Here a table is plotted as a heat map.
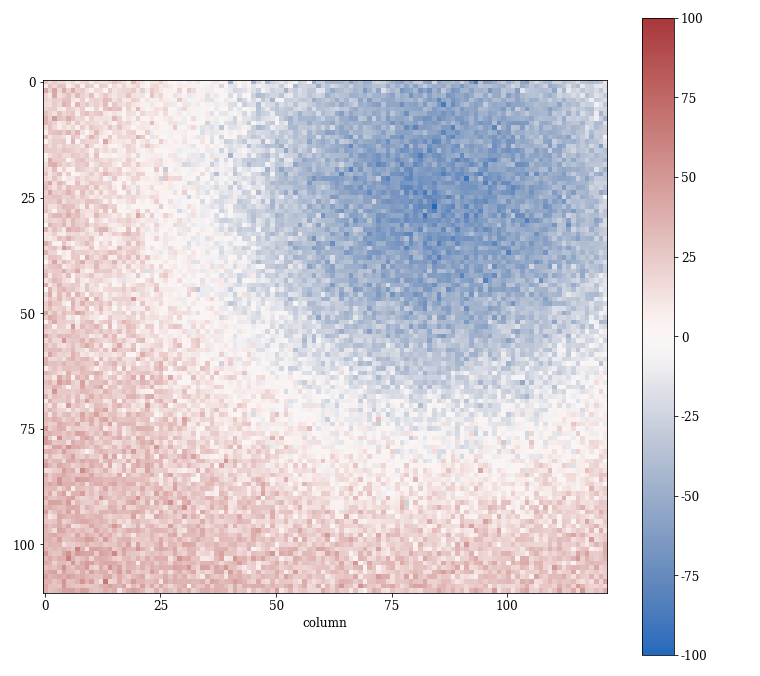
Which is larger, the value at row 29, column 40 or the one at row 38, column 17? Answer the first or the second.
the second
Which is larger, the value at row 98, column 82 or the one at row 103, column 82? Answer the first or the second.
the second
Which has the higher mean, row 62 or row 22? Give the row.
62
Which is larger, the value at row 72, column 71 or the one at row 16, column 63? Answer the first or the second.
the first
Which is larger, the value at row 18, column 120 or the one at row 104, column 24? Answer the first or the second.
the second
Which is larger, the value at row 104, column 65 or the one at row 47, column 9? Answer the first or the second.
the second
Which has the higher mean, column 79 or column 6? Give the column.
6
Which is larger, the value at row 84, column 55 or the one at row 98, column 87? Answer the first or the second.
the second
